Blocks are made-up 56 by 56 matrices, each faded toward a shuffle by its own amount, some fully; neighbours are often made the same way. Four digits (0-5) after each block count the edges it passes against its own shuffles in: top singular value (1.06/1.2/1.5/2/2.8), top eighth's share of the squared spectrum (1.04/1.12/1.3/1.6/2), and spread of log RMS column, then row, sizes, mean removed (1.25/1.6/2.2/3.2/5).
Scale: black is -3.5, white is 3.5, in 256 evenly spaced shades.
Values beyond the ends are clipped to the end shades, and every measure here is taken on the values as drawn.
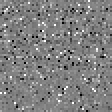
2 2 0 1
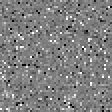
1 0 0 0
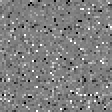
2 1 0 0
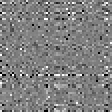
5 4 2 3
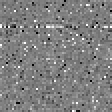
3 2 0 1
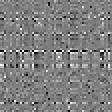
5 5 3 3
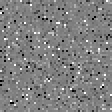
0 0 0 0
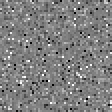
1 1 0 0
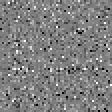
3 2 0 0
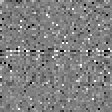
4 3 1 1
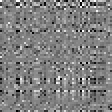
5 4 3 3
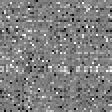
4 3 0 2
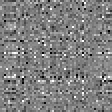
4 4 2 2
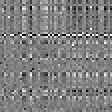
5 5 3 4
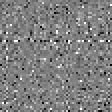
4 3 2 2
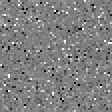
0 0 0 0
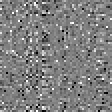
4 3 2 1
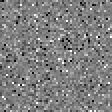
2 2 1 1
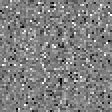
3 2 0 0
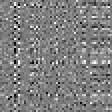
5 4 3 3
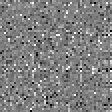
3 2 1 1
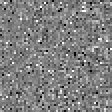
3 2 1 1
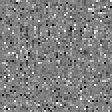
2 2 1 0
